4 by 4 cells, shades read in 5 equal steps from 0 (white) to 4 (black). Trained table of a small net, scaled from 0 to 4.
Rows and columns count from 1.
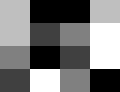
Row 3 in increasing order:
0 2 3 4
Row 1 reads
1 4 4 1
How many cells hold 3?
3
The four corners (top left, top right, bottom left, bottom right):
1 1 3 4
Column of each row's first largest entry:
2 2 2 4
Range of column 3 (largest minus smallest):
2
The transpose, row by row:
1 1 2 3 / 4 3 4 0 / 4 2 3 2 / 1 0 0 4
